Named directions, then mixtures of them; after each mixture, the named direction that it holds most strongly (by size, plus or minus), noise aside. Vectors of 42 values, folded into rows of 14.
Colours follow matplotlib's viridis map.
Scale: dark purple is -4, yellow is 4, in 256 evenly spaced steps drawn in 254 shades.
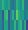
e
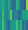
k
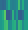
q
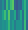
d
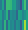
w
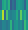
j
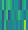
w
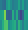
q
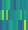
j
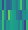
w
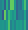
d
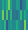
w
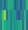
d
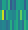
j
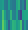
k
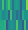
k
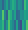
e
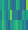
k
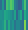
d
